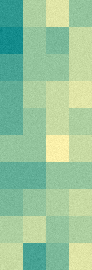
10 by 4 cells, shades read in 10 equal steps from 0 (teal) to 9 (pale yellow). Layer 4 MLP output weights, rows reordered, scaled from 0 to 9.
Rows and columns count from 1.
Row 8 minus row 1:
3 -1 -2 2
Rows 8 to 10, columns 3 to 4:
6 7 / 5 6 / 4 8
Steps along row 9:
up down up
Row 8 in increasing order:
4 5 6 7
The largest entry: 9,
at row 6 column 3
